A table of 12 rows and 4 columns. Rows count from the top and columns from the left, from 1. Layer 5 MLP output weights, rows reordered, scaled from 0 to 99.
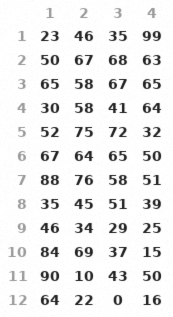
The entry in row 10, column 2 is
69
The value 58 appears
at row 3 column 2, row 4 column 2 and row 7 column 3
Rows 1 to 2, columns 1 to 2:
23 46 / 50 67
